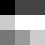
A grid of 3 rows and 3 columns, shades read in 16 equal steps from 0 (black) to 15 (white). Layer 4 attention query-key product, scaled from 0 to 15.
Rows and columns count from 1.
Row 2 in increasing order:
12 15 15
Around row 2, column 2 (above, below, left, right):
4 9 12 15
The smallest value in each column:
0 4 4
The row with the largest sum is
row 2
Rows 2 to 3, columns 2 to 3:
15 15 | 9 12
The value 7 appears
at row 3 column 1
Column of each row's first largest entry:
2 2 3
